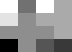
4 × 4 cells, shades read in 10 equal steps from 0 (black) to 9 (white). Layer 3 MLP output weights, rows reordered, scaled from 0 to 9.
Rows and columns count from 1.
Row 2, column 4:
6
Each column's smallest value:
0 4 3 2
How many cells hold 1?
0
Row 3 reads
5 5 5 6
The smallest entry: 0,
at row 4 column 1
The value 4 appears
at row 1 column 2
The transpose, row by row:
9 8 5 0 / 4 5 5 5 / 9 6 5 3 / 6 6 6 2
